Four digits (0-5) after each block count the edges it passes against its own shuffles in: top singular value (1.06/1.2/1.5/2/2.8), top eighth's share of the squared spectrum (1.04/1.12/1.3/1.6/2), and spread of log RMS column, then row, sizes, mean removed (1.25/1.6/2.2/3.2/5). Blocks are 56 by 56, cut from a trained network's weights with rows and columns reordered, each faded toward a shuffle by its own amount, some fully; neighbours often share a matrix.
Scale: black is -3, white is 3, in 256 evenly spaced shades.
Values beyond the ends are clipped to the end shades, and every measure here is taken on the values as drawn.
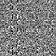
3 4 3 1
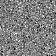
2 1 0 0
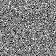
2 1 0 0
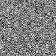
3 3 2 1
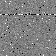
3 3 0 1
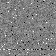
2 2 0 0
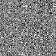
3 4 2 2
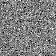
1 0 0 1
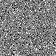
0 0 0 0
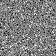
0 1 0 0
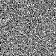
2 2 1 0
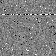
3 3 0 1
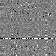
4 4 0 2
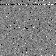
3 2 0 1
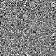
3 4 2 1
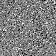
1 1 0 0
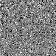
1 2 0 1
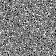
0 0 0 0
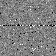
3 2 0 1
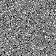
0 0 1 0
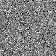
2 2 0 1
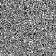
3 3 2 0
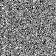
1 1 0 0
